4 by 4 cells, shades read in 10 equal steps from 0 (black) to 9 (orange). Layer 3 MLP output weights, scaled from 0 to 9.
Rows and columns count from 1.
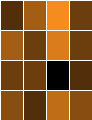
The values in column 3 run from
0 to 9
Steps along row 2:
down up down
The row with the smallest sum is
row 3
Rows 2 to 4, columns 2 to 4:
4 8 4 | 4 0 3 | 3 7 5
